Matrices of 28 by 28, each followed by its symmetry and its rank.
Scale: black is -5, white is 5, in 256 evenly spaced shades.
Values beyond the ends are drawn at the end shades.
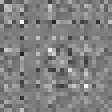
symmetric, rank three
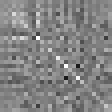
symmetric, rank five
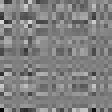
neither, rank two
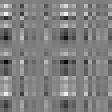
neither, rank one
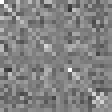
symmetric, rank five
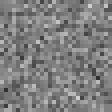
antisymmetric, full rank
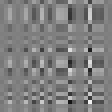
neither, rank one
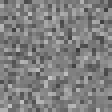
antisymmetric, full rank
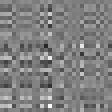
neither, rank two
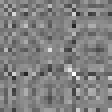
symmetric, rank three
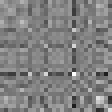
symmetric, rank three
